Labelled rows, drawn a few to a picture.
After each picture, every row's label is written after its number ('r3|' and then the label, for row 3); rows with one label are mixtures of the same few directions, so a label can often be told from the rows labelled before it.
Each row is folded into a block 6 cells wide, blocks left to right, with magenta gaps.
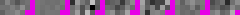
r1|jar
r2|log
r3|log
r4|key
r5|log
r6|jar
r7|key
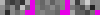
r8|log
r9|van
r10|jar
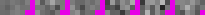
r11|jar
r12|jar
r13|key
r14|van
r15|log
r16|key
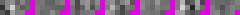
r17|key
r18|log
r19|jar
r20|jar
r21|key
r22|jar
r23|key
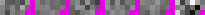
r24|log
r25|van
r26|van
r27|van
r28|key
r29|jar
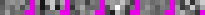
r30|log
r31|jar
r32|key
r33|key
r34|jar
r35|van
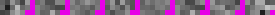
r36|jar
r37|log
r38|jar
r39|van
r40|van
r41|log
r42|van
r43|log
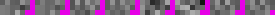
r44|log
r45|log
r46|van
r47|van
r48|log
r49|van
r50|van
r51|van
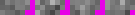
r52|van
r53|jar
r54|key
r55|key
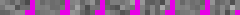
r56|van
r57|van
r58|jar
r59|van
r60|log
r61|van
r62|log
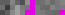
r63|jar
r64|van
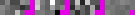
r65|log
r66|key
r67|van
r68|jar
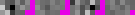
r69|key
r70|key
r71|log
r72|van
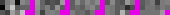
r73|key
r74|log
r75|van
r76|log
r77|key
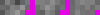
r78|jar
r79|key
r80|log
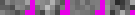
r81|van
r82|key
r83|van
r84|log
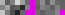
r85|jar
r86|van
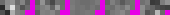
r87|key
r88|jar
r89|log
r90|jar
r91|log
